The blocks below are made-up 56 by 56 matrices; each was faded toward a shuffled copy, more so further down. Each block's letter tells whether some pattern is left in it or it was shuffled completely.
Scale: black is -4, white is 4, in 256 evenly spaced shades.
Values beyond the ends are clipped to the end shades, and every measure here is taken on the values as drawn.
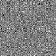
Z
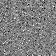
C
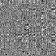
Z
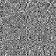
Z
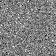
C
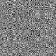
Z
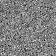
C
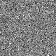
C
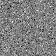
C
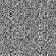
Z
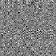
Z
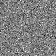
C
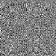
Z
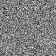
C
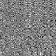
Z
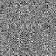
Z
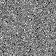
C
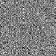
Z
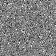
C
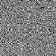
Z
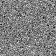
C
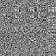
Z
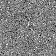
C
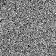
C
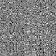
Z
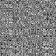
Z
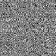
Z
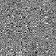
Z
